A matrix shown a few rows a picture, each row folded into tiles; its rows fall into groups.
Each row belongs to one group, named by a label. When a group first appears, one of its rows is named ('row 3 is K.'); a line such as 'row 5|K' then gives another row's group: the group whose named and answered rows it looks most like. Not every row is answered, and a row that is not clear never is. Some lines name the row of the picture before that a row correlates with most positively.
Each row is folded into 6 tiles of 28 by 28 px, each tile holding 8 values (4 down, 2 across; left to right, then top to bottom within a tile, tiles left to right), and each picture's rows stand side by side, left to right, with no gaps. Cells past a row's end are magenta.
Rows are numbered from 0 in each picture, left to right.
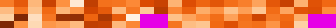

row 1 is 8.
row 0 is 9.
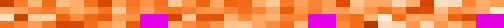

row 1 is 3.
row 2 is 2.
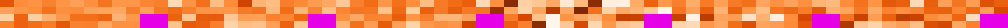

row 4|3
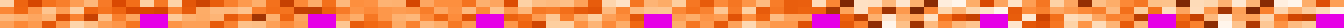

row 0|8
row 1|8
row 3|2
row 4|8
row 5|2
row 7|2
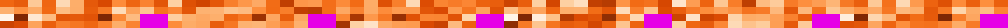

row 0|9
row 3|9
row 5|9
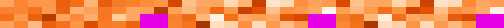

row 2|2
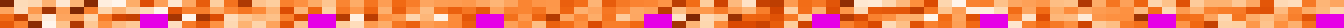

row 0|2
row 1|3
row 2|3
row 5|2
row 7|2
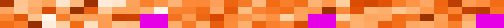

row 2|8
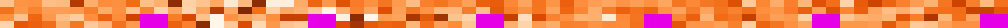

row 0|3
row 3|3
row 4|9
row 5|8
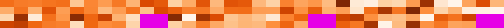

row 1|3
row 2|2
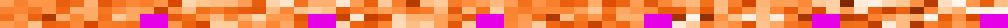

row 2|3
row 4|3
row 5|2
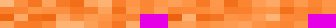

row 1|3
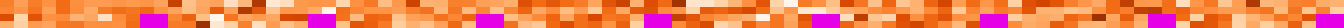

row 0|3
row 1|2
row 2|3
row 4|2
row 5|9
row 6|8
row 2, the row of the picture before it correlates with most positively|0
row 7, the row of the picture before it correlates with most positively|0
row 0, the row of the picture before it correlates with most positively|1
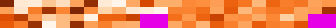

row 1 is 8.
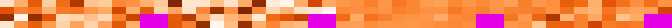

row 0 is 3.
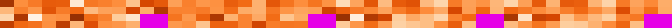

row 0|9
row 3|3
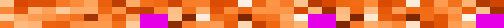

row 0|8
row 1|9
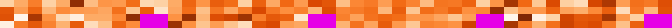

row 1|9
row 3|9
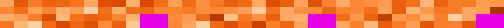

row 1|8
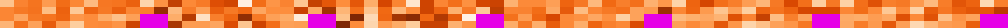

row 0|8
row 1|9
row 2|9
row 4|8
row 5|8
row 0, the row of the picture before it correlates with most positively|2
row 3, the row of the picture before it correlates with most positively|2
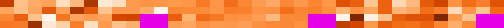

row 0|2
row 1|3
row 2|9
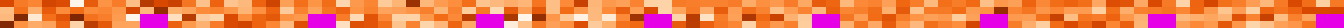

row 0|9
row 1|9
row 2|3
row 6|8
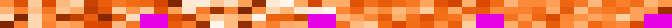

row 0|9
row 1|2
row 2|8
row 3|8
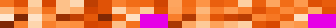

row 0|9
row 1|9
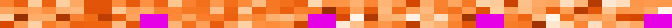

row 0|9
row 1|8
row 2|3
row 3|2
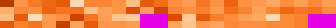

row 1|3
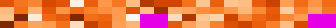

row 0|9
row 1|9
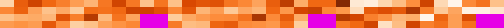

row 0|8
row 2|2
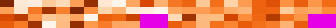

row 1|9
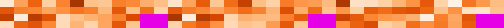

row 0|3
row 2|2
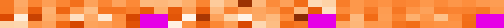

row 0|3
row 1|3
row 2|3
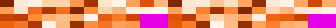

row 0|2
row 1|2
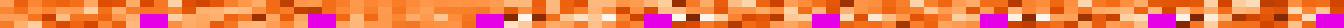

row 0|8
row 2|3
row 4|9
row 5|9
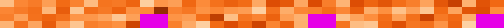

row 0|8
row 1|8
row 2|8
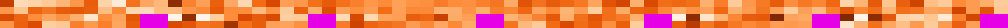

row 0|2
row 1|9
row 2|9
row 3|8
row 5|3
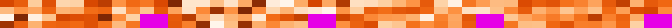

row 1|2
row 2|2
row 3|8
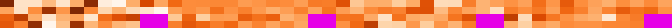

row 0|2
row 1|9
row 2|2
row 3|3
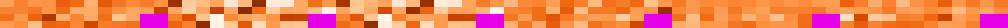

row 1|2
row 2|2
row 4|3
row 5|9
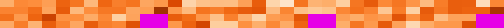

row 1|2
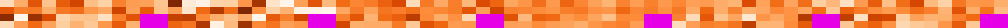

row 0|3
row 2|9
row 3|3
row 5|3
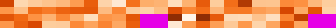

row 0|2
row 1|3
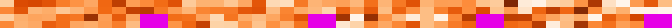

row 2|3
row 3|2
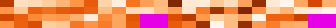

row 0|2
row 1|2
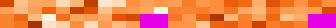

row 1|8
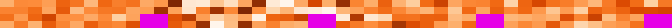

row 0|8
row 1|2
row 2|9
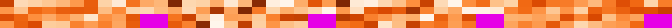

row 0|2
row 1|2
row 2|2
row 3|8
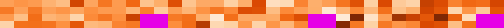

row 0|3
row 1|2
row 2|9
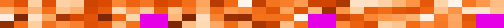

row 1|9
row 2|2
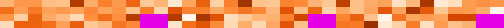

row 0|3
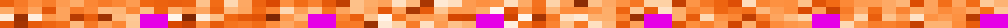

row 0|9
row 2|2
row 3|3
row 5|3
